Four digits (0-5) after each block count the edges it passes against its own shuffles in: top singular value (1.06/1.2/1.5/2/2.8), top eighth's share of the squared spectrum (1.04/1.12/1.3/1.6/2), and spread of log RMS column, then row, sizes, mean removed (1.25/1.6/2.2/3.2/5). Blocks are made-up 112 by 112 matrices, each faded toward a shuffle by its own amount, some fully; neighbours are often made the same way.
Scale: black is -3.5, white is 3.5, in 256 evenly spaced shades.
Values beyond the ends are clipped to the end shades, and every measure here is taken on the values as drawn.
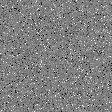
0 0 0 0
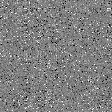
3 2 1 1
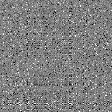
4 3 2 2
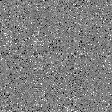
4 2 1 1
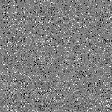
4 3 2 2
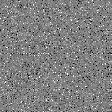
4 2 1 1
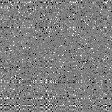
5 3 2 3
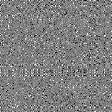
5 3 2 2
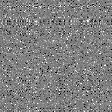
4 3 2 2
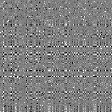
5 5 3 4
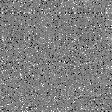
4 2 1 2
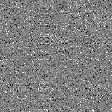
4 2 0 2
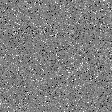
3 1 0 0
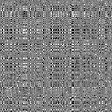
5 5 4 4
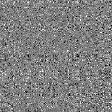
4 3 2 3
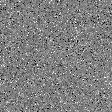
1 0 0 0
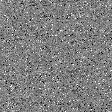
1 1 1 1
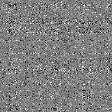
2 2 3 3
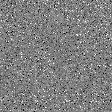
0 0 1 1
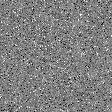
0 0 0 0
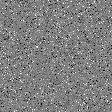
0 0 0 0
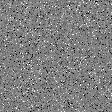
0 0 0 0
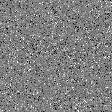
3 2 0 0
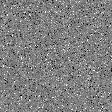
2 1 0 0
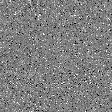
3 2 0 1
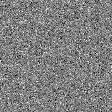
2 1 0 0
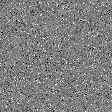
0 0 0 0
